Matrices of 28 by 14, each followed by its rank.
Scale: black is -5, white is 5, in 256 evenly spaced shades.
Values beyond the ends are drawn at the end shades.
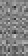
three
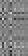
two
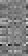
two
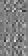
three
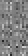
three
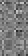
three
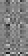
two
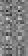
three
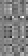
two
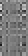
two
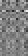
two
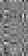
two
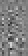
three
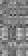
three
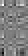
two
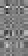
two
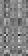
two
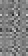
two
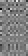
two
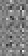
three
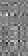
two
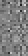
three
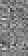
three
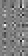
two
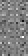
three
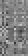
three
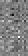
three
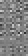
three
